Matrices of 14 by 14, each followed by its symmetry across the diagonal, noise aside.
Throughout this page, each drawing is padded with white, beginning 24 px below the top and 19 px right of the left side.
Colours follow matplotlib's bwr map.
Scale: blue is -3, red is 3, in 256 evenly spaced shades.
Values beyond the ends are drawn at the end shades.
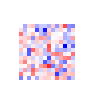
neither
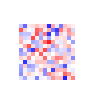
neither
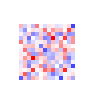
symmetric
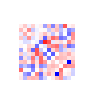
symmetric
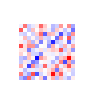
symmetric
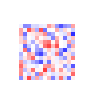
antisymmetric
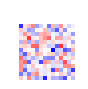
neither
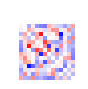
symmetric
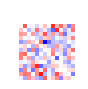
neither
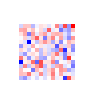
neither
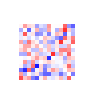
antisymmetric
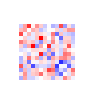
symmetric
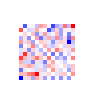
antisymmetric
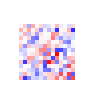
symmetric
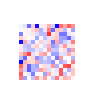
symmetric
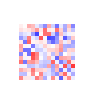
antisymmetric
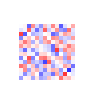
antisymmetric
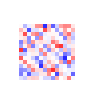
antisymmetric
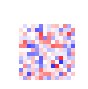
antisymmetric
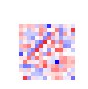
symmetric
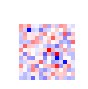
neither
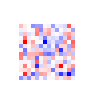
neither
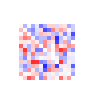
antisymmetric
